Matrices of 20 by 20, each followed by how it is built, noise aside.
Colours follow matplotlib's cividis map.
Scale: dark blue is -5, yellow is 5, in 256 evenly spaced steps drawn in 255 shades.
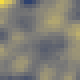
smooth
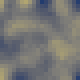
smooth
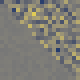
upper triangular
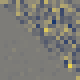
upper triangular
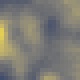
smooth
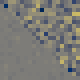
upper triangular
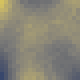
smooth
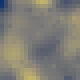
smooth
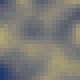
smooth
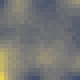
smooth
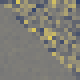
upper triangular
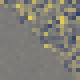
upper triangular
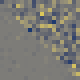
upper triangular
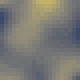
smooth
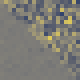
upper triangular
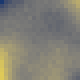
smooth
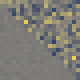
upper triangular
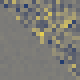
upper triangular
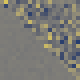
upper triangular
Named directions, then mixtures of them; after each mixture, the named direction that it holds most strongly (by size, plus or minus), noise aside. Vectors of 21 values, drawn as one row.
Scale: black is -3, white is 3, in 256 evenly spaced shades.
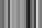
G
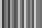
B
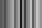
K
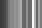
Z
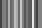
Z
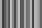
B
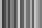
B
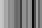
Z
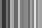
B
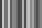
B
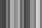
K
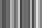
K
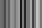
K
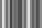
G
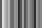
B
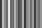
B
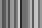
K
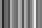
B
